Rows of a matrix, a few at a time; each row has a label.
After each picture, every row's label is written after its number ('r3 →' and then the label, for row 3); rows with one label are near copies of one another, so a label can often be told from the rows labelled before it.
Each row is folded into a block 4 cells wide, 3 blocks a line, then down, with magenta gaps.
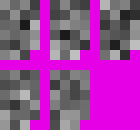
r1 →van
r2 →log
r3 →van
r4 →log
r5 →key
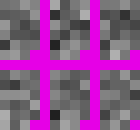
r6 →key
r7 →key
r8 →key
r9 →log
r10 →key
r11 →key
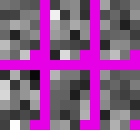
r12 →log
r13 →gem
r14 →key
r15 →gem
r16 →van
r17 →key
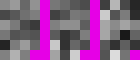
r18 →key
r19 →log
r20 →gem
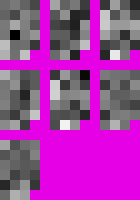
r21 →log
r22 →van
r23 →gem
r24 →van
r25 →gem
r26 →key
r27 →key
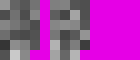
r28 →key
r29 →log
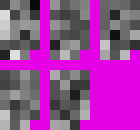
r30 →gem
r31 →key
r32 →log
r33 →log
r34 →van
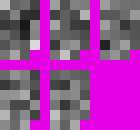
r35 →van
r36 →key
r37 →key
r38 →log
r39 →log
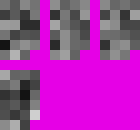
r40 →key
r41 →key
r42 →key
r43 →van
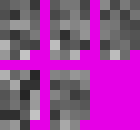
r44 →log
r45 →log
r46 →key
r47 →van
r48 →key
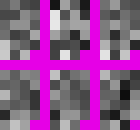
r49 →log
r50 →gem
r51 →log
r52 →key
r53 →key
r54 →van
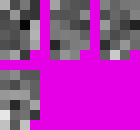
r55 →van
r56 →key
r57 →key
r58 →log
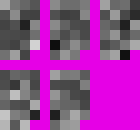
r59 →van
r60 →key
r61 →van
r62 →log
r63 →key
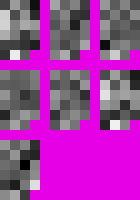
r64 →gem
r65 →van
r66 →key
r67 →key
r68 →key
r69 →gem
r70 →van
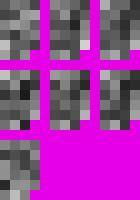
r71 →log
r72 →van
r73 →van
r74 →van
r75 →van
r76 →van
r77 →key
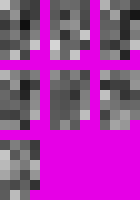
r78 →van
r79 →log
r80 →van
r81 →van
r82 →van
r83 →key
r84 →gem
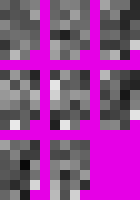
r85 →key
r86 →log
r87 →van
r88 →gem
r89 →gem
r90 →van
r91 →van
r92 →log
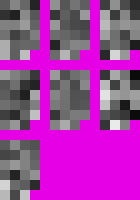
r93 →log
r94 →key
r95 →gem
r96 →van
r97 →key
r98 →gem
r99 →log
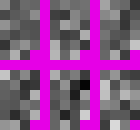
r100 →key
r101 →log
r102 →van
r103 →van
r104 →van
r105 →gem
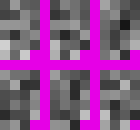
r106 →log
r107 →log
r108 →van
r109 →van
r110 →van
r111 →log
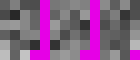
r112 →log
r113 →key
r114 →van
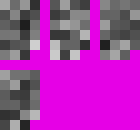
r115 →van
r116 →log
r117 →key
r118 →van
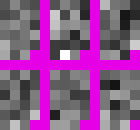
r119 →log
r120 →gem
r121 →van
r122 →van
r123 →key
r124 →log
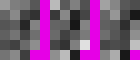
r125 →van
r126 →van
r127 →van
